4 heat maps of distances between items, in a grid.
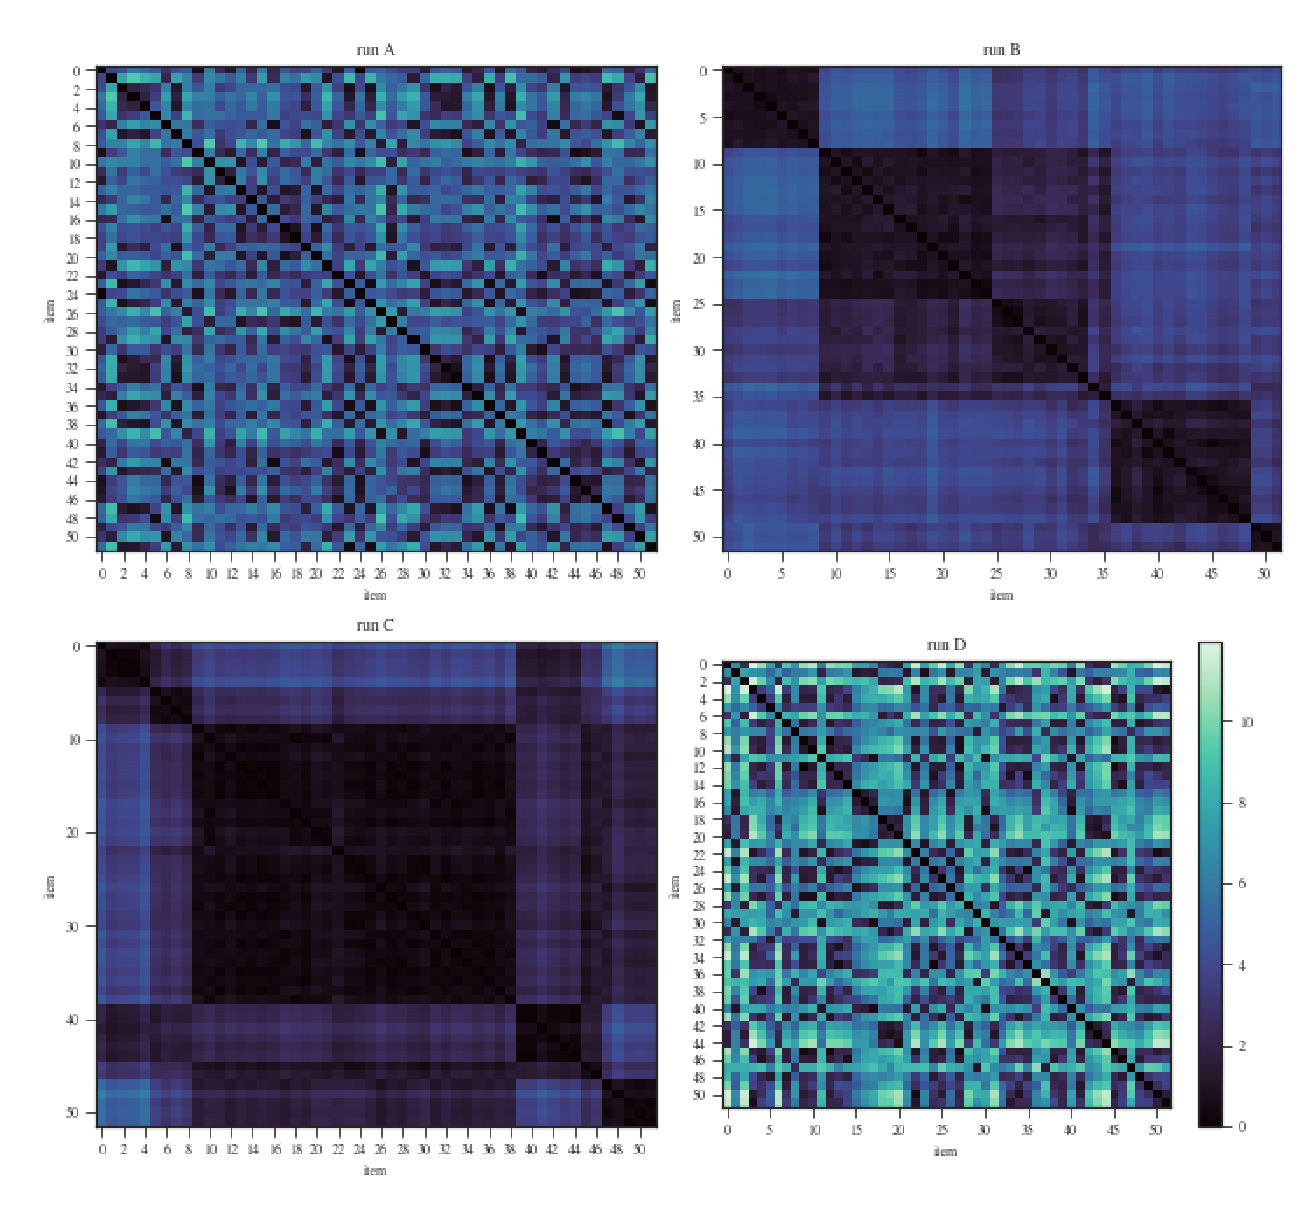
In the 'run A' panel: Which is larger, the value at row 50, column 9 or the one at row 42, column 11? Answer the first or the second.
the second
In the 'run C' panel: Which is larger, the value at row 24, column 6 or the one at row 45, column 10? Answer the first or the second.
the first
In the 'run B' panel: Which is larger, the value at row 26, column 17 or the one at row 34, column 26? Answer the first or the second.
the second
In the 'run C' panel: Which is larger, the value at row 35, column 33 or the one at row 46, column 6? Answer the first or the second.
the second
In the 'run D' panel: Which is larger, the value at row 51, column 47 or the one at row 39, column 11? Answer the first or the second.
the first
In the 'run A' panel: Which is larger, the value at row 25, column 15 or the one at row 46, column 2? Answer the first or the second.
the first
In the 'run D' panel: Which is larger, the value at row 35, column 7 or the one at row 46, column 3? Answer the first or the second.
the second
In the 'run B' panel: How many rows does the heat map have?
52
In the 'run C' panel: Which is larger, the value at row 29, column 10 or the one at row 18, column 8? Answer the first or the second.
the second
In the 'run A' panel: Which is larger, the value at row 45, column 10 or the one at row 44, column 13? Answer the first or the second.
the first
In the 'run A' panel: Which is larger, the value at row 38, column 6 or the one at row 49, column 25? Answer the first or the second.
the first
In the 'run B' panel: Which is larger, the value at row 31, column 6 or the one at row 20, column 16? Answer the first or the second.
the first
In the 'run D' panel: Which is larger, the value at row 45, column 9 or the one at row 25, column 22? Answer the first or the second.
the second
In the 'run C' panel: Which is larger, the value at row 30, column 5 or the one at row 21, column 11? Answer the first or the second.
the first
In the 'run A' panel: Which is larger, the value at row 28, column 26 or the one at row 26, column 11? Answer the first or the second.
the second
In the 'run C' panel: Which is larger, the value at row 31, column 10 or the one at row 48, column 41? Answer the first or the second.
the second
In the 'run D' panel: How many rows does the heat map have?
52
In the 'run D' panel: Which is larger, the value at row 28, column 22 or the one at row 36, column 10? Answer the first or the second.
the first
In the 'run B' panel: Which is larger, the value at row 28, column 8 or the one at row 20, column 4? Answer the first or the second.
the second
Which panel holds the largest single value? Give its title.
run D
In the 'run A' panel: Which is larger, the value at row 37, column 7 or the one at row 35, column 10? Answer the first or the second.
the second
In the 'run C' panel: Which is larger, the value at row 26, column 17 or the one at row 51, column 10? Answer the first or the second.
the second
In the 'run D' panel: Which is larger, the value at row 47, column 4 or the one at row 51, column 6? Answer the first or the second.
the second
